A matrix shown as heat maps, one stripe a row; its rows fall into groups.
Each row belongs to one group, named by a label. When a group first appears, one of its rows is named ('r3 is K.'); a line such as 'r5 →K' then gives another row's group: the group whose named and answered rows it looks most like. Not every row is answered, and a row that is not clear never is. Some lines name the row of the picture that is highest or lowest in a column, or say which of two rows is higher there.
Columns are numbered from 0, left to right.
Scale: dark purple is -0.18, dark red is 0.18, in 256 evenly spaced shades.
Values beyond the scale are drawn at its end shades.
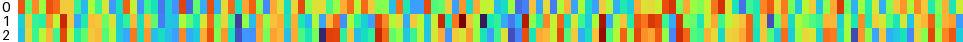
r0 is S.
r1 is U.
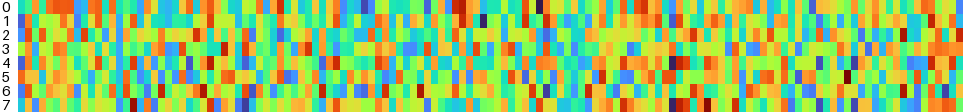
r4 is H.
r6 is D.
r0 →U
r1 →H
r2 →D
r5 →S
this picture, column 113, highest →5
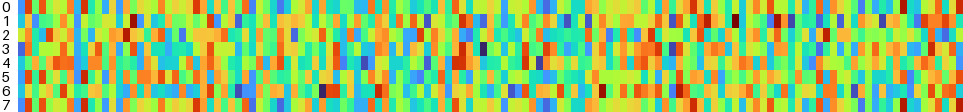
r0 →D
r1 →H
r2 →D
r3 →H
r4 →U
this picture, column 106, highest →4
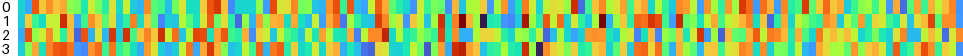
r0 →U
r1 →U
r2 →D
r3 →U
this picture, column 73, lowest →2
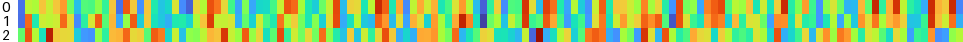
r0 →H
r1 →H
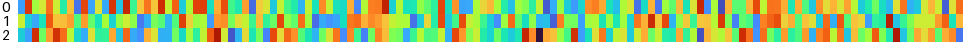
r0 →D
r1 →S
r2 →U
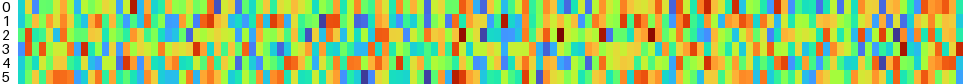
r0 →H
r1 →U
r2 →U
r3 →D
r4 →H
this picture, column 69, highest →1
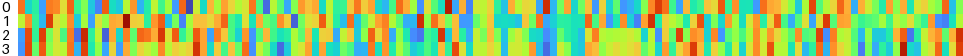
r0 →S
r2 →D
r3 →D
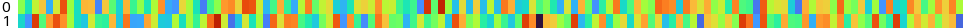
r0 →S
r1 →U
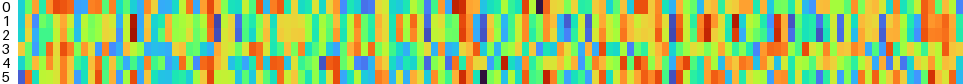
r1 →H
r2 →H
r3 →S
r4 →U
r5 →H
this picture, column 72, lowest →3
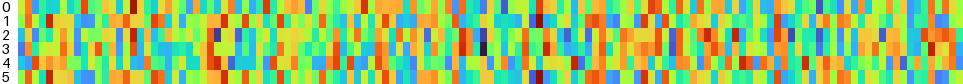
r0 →H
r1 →D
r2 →H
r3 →H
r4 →U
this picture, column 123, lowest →2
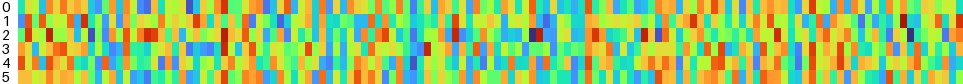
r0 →S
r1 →D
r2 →D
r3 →S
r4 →S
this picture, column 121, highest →4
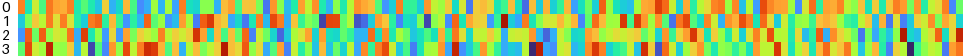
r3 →D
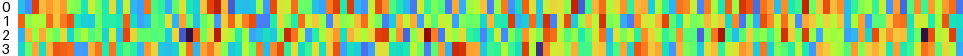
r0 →U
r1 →S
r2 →H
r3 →U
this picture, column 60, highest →3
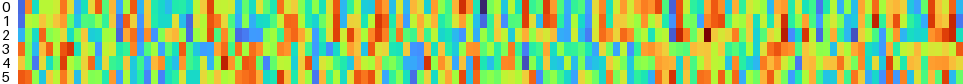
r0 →H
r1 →H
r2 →H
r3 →S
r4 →S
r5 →S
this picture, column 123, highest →0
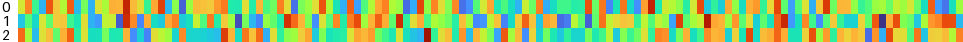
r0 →D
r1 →H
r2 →S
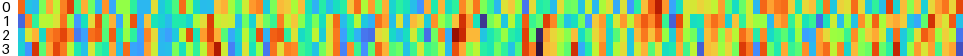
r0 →S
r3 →U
